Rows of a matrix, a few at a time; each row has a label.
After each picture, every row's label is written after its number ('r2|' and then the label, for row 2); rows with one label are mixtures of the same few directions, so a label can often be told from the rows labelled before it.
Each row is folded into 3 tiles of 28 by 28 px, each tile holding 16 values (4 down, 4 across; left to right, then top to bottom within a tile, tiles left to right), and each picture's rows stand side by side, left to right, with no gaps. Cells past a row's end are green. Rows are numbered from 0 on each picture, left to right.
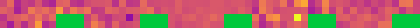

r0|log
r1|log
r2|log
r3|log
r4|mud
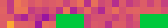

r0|log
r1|log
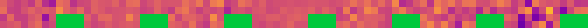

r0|log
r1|log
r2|log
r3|log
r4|mud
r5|log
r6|mud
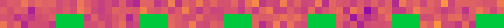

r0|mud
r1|log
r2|log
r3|log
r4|mud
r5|mud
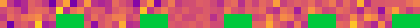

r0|log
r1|log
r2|log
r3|mud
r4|mud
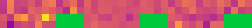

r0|log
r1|log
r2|log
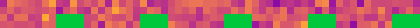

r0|log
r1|mud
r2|mud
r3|mud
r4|mud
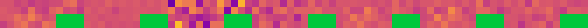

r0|mud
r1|mud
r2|log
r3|log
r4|mud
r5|mud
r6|mud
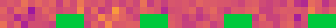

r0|mud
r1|mud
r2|mud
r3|log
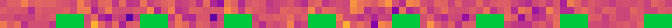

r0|mud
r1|log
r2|log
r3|log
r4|log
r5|log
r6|mud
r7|mud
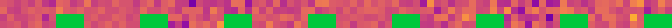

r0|log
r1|log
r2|mud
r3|mud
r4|mud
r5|log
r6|log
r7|log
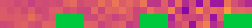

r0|mud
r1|mud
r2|log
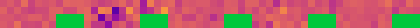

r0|mud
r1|mud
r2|log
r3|mud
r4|log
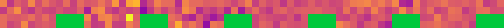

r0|log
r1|log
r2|log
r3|log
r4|mud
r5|mud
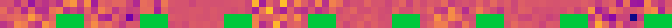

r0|mud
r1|log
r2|mud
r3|log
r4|log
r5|mud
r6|log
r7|log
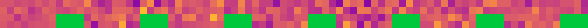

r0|mud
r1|log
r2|log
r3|mud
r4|log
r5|mud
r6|mud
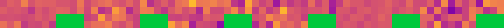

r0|mud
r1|mud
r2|mud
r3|mud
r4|log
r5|mud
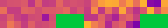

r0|log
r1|mud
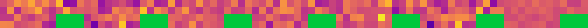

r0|mud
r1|log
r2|log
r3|mud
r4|log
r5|log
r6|mud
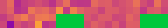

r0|log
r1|log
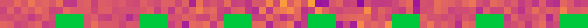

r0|mud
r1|log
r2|mud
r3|mud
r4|mud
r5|log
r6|log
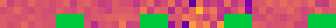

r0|log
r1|log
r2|mud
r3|mud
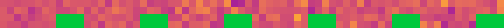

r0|mud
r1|mud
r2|mud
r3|log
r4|mud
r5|mud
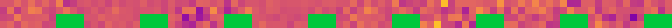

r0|mud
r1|mud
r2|mud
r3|log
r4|mud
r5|mud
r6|mud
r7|log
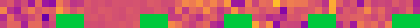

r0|log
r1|mud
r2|mud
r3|mud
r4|mud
